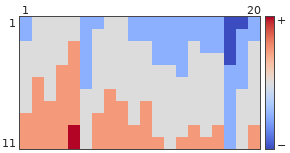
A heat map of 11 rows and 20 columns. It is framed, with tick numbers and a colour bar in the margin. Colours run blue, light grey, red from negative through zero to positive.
Ninth with the lowest average: top right. Average level on the scale: 50%. Calmest part: centre. Mirror symmetry: none. Ninth with the highest average: bottom left. Slope: up to the bottom left. Grain: streaks running down.
